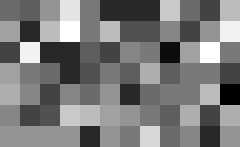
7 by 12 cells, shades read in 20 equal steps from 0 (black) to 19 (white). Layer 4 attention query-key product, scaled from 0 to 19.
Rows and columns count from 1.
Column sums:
71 63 58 78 56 65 49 64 57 66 66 70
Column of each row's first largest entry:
4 4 11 8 11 4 8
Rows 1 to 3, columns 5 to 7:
9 3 3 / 9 14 6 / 7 5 10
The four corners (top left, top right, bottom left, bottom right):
8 14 11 11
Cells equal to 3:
10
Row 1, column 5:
9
